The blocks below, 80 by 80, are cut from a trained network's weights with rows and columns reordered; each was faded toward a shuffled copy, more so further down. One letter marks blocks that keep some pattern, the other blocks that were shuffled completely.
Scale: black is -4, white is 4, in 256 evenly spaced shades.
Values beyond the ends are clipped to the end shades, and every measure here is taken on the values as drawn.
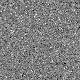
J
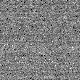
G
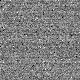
G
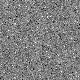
J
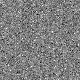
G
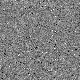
J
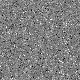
J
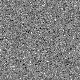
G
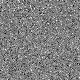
J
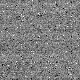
G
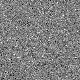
J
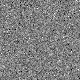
J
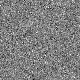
J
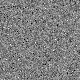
J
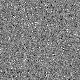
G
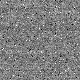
G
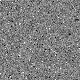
J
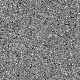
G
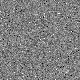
J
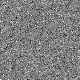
J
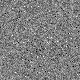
J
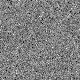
J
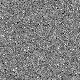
J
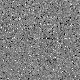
G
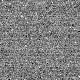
G
